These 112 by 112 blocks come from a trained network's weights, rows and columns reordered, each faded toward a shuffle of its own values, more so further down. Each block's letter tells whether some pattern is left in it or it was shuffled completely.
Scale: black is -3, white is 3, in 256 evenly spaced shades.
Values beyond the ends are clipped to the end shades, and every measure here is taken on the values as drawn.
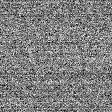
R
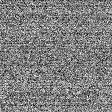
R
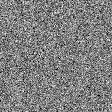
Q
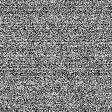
R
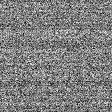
R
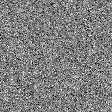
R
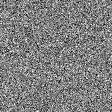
Q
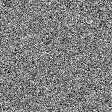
Q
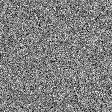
Q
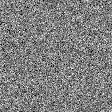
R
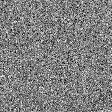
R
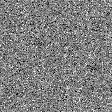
R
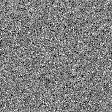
R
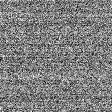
R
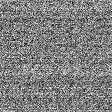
R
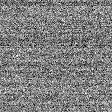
R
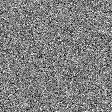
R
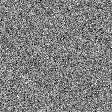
Q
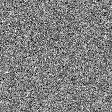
Q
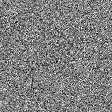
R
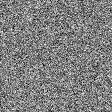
Q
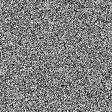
Q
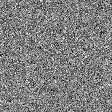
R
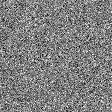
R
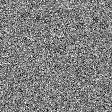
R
